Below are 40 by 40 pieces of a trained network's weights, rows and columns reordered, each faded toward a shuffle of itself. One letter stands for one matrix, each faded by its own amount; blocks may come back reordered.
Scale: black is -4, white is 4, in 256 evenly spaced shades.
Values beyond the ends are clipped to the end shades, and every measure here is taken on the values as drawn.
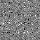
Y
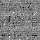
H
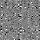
Y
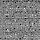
H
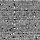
H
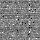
H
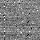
H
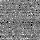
H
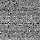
H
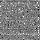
H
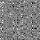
Y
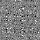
Y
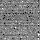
H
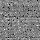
H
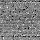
H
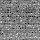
H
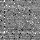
H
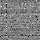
H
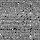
H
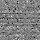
H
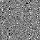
Y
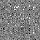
Y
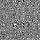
Y
